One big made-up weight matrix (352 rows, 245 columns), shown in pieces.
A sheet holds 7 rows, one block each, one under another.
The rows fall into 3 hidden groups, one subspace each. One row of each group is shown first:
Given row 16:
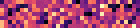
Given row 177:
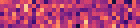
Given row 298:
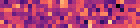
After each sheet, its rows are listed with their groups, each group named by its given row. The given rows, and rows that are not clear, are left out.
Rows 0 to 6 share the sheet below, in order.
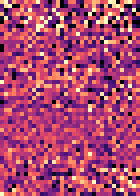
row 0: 298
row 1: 298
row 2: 16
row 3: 298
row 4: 298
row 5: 16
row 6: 177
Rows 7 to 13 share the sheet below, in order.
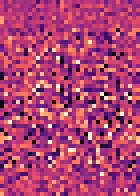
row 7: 298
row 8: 16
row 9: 298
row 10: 298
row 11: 298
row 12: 177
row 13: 16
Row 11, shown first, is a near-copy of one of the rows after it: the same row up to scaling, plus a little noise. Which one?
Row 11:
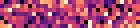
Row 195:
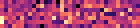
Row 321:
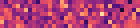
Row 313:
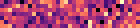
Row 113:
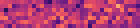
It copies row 313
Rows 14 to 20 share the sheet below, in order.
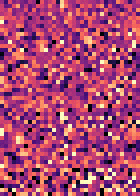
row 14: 298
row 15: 16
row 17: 298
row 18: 298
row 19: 16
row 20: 177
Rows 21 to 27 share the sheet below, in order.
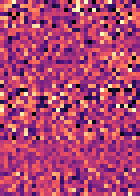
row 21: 177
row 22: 16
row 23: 177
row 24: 16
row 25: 177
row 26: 177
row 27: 177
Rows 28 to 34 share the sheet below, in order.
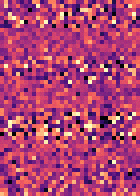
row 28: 16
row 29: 16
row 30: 298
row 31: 16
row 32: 16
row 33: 177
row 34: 16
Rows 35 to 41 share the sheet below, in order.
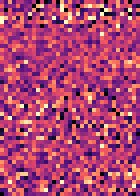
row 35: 298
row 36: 16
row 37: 16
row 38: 16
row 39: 298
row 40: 16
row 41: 16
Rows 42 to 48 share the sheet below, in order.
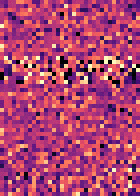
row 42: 16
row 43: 298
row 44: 298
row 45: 16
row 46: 298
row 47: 16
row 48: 177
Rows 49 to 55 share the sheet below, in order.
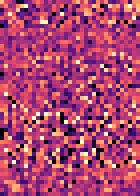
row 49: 16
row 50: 16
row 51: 298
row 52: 177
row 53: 298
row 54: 177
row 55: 16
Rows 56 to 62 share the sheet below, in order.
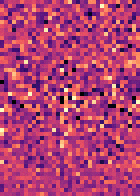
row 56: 16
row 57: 177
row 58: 16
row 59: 16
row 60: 298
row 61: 298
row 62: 298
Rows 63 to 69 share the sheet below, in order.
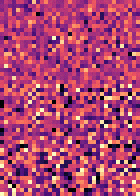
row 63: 177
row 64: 177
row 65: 177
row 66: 298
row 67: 298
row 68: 16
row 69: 177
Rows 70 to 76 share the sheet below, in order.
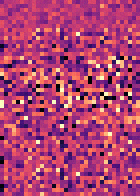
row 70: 16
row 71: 298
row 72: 298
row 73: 298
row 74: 16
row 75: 298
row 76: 298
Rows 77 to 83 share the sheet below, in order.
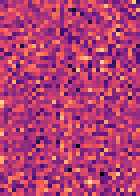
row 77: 177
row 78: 298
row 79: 177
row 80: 298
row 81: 298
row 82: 298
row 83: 16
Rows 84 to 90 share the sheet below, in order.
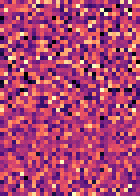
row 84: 298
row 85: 16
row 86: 177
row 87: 16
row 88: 16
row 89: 177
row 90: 177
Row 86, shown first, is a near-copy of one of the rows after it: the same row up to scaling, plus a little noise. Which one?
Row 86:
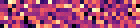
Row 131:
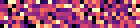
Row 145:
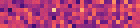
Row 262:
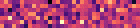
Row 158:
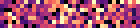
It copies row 131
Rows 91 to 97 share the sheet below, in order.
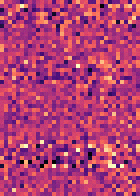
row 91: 16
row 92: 298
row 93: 16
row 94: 177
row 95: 177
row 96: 16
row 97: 177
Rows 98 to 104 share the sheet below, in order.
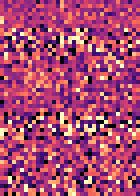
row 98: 298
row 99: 177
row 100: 298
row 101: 298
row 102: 298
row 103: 16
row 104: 177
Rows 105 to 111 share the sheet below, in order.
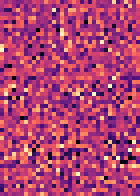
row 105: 177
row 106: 298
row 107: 177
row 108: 177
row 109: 16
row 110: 177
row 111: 298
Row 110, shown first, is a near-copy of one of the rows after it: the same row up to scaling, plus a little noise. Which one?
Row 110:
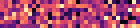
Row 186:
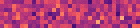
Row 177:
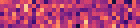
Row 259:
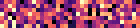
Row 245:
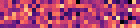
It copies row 245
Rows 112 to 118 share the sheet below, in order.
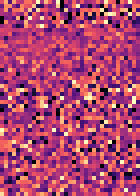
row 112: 298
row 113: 298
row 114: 177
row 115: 16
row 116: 298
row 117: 177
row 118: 16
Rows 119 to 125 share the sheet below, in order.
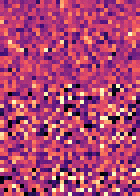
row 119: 298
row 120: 16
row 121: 177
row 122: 16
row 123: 16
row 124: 16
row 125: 177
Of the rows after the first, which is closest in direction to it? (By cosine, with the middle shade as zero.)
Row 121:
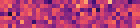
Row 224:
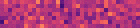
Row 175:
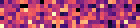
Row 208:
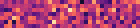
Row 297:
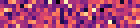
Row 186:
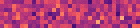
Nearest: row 297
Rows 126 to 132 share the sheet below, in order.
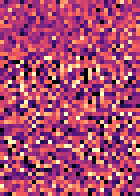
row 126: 298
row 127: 177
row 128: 177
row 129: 177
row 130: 298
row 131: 177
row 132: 298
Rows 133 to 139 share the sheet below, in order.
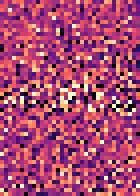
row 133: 177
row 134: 298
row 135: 177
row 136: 177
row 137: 298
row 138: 177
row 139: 298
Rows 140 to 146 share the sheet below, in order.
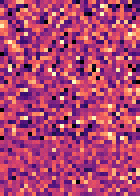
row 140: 16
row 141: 16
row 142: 177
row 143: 16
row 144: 16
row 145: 177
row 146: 177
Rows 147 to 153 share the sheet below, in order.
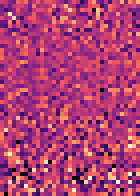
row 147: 177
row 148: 177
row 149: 16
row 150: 16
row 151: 298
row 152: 16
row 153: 177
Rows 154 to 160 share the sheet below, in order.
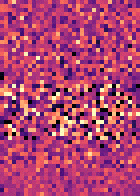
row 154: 177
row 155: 177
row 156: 298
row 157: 177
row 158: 177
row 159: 16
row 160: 298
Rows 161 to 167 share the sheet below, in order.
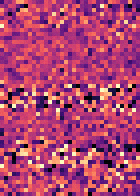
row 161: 16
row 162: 298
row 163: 16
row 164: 16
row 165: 298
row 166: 16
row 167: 298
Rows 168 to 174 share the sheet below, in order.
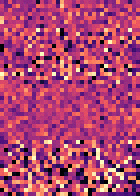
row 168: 298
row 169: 298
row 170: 298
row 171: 177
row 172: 16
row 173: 177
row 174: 298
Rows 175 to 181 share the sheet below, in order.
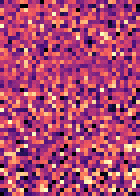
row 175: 16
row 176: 16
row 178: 16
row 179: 177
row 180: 16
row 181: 16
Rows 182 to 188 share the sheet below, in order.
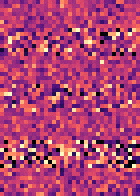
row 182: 298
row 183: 16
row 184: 16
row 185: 177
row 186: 177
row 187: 177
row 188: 298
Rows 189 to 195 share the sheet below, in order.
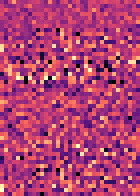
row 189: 177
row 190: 298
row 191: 16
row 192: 298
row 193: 16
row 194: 298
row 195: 298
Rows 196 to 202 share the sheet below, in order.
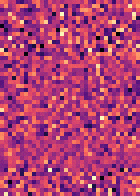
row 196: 16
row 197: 298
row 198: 177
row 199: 16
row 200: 16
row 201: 16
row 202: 177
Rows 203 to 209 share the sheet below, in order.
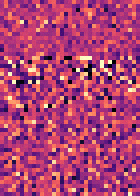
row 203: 16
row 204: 298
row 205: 177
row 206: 16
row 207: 16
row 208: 177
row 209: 177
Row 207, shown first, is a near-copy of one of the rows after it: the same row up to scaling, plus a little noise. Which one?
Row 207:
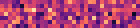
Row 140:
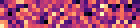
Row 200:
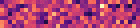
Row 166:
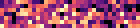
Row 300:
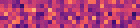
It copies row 300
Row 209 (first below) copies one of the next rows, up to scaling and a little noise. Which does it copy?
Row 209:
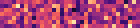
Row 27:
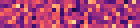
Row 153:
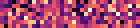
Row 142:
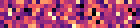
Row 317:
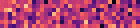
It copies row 27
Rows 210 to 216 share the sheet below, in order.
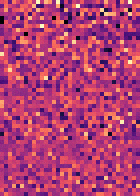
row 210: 298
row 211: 16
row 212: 16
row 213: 298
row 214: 298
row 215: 177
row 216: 298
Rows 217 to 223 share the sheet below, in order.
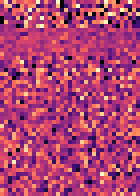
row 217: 298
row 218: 16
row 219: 16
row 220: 298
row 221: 177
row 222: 177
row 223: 16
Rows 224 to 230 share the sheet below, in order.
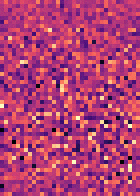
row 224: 298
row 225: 177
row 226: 16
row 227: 298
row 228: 298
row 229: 177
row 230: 298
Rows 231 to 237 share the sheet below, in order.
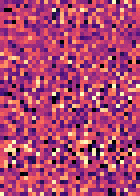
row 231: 177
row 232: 16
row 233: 177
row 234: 177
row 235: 177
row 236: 177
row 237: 16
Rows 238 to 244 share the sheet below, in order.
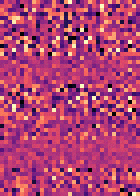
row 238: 16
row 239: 177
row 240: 177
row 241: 177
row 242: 177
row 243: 177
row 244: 177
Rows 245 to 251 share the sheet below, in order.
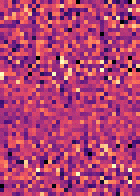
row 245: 177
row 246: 16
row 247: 298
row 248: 298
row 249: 177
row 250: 16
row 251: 298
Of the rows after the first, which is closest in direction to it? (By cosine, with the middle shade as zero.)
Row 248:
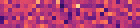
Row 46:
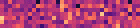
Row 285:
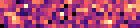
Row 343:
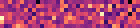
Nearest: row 285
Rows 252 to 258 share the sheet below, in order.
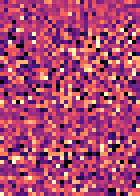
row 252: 177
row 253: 177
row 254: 16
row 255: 298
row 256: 16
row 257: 16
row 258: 16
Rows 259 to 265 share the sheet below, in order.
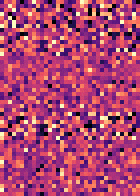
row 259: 177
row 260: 16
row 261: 16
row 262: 177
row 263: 16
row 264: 298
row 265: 298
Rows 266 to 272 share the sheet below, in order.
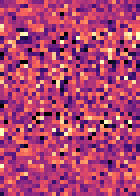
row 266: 16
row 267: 16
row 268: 16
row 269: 298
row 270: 298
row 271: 16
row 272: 16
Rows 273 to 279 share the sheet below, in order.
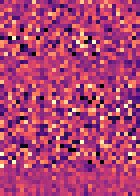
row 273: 177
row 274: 177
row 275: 16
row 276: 177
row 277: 16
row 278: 177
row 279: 177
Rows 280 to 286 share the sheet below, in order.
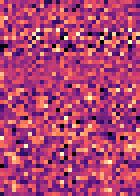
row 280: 298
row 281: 298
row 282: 298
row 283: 16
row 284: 16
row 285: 16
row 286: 16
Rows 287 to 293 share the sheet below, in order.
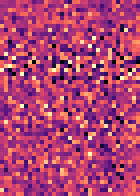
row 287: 16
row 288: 177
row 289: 177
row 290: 16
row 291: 298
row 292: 16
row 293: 298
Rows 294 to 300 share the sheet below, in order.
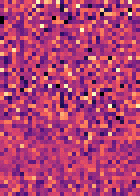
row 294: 298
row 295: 177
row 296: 177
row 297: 177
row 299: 177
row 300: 16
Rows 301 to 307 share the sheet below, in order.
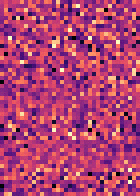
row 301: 298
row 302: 177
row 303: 16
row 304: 177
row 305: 177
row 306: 16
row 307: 298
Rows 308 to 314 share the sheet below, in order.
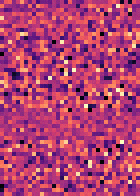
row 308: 298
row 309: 16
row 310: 16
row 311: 298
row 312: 298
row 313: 298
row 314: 298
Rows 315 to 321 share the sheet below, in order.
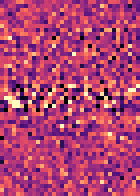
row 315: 16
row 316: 177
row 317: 177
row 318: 16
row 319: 16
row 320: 298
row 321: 298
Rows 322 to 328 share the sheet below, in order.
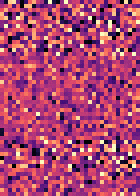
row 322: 177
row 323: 16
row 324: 16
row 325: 177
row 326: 298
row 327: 177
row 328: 16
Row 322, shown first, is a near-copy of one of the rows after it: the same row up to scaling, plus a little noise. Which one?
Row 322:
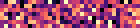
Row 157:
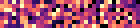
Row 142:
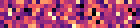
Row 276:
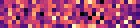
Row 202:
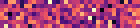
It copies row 202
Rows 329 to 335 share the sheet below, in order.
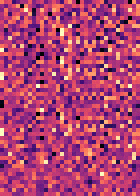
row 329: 177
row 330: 298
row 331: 298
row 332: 298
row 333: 298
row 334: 16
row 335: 16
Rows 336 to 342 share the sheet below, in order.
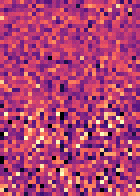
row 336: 298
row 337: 177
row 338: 177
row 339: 298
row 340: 298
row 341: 298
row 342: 298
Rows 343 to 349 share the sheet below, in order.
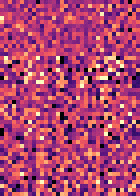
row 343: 298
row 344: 298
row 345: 298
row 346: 177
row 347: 298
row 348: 16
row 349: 16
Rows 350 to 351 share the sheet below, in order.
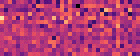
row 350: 298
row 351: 177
